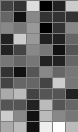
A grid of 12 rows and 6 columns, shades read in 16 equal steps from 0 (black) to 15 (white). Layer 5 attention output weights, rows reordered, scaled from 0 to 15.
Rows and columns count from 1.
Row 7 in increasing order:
1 3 5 6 7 8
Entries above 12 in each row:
1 0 0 0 0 0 0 0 0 0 0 2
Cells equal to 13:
1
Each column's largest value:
12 12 13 14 15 12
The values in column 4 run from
0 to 14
